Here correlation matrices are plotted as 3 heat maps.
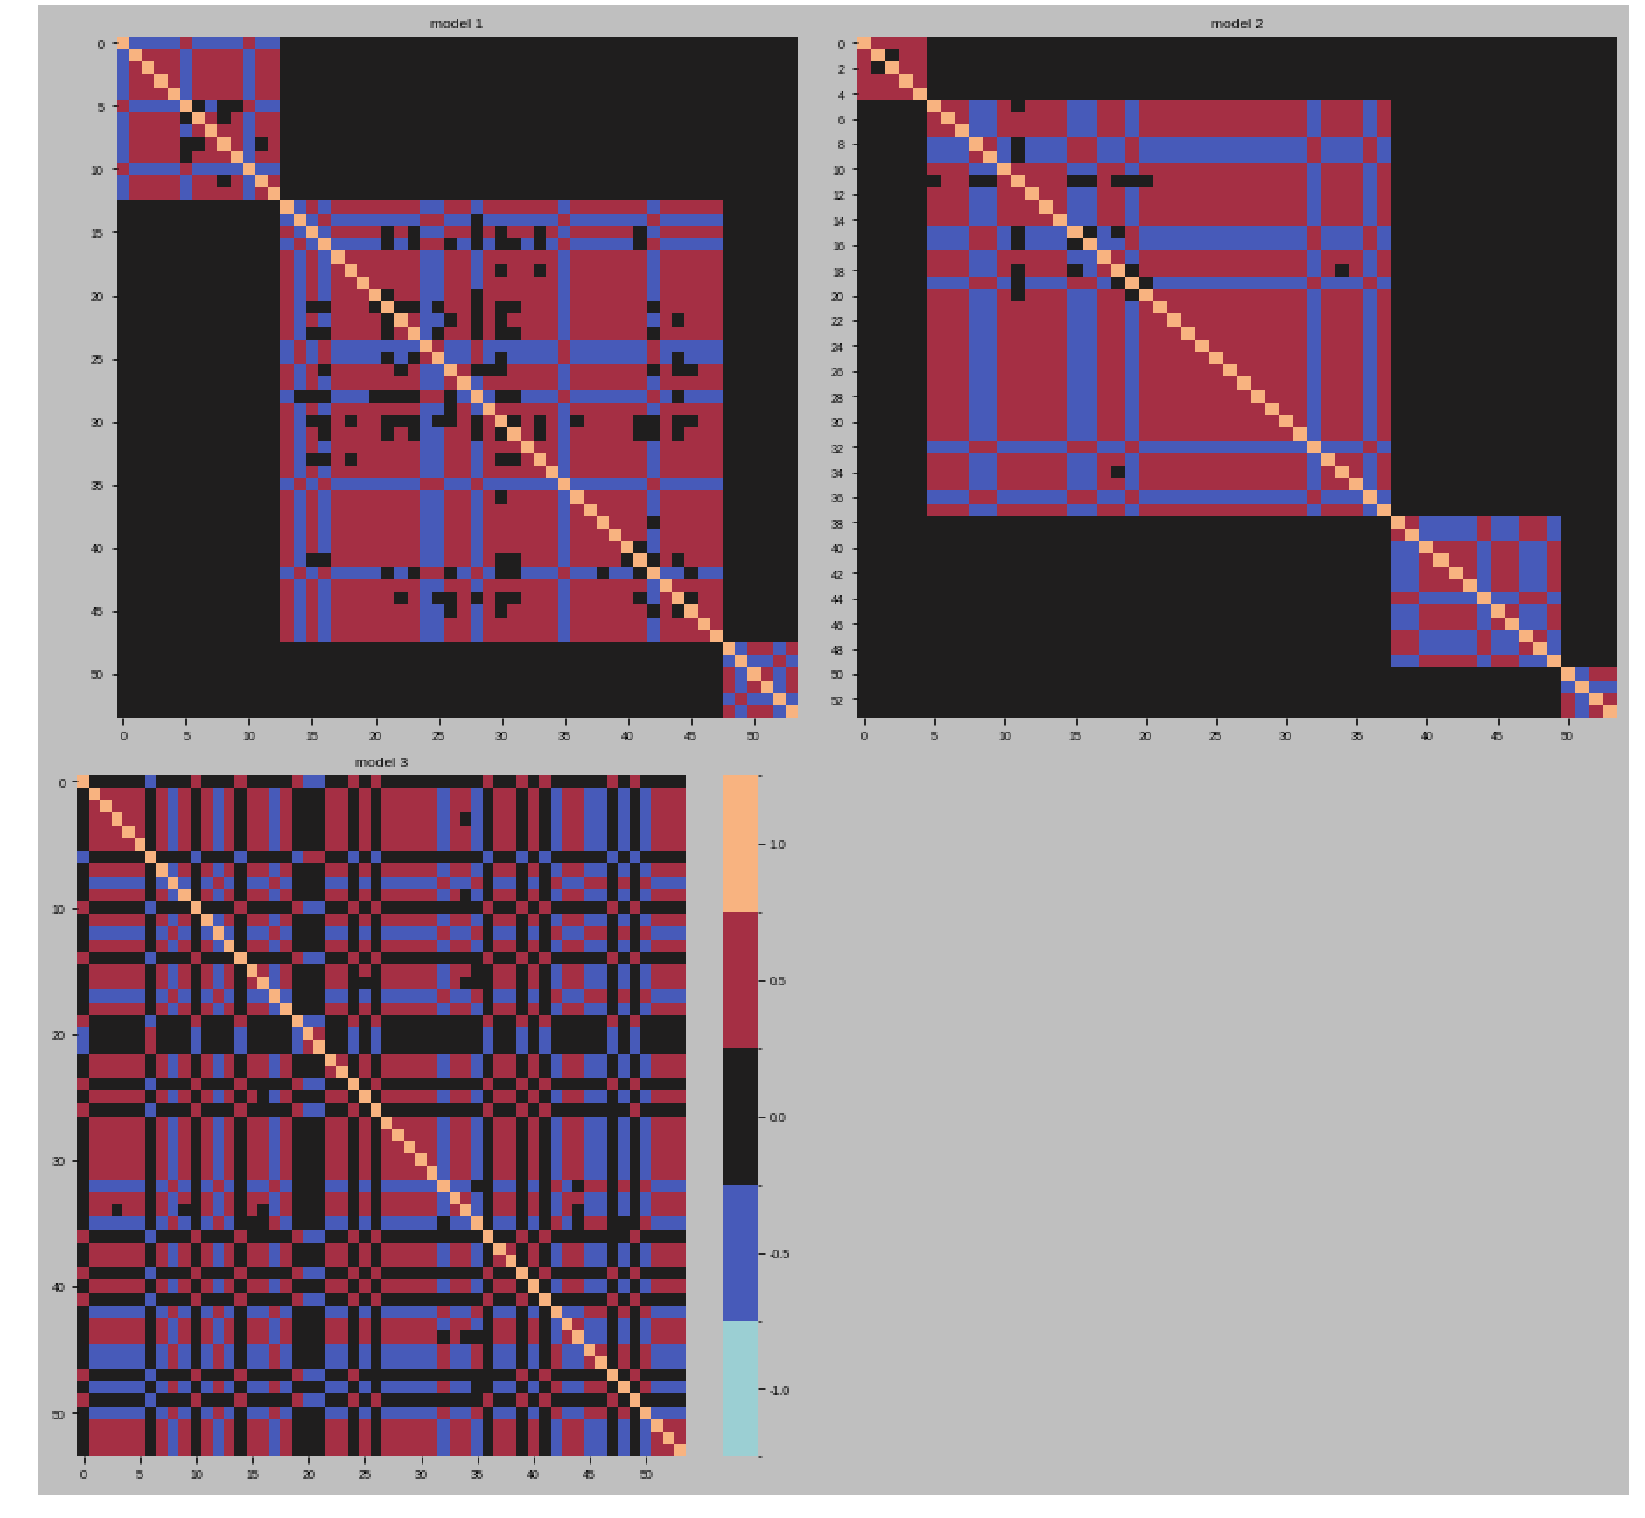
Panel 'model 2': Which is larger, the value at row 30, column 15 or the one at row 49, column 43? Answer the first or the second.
the second
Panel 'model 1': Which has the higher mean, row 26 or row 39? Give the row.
39
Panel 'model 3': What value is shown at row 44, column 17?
-0.5
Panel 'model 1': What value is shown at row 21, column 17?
0.5
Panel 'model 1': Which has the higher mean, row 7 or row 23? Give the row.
23
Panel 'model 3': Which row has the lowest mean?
48
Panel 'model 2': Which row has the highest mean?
11
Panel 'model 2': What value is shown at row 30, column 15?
-0.5
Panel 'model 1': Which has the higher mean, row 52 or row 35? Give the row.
52
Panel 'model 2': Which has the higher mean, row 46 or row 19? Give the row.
46
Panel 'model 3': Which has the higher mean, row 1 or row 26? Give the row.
1
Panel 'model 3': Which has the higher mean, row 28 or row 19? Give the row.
28
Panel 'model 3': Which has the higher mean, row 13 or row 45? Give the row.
13
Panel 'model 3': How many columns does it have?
54
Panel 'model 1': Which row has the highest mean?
38
